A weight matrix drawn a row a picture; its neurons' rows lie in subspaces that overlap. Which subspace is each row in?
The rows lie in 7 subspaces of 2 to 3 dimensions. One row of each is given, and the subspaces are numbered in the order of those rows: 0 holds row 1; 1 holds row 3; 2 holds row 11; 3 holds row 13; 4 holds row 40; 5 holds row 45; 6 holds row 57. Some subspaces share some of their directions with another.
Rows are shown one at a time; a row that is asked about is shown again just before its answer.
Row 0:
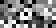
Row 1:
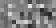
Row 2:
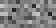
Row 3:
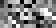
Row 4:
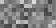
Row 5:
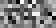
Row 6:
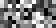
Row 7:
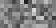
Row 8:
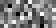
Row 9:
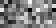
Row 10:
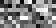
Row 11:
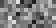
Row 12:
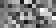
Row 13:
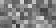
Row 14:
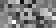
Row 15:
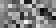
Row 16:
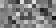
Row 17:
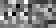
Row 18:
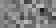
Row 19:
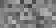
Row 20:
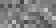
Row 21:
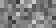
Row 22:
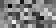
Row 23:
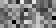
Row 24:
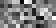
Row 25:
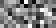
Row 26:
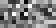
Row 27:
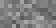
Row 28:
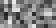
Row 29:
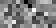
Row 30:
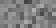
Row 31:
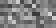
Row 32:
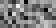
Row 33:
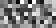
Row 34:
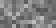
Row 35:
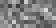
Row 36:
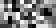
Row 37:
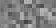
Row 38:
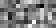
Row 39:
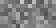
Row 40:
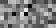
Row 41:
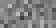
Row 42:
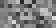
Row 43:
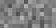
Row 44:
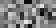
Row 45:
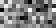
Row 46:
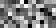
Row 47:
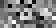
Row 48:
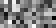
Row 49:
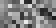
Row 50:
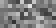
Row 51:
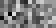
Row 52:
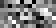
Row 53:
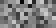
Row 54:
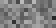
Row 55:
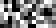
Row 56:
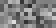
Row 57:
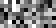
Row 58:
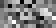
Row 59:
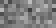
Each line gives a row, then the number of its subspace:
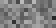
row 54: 6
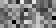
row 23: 6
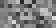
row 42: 2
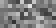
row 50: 4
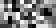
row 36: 6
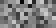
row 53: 3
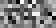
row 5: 3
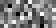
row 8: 1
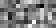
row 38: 0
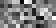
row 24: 0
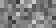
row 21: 2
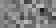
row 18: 2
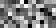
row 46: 1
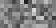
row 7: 0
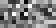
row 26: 4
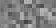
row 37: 0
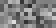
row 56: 5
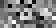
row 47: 1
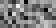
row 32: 4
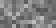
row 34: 3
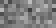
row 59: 5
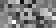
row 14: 5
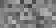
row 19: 4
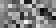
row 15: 2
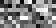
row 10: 5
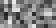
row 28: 6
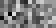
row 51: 4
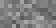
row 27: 3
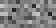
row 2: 3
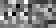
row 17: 4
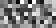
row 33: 3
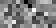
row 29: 0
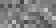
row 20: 4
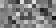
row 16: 2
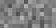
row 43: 1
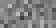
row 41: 1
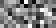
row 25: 1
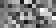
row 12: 2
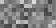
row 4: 1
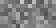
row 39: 3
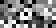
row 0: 1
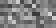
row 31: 3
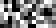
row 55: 6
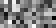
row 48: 6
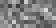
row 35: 4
